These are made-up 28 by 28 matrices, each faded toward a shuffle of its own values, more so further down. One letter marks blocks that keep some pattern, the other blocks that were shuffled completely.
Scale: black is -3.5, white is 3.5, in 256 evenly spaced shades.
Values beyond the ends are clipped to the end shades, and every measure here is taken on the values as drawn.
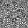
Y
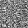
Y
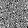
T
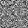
Y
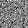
T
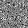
T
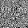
Y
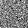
T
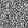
Y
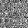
Y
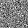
T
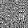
Y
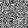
Y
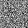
T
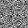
Y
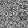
Y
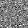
Y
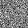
T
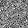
T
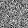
T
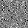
Y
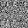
Y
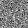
T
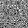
Y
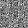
Y
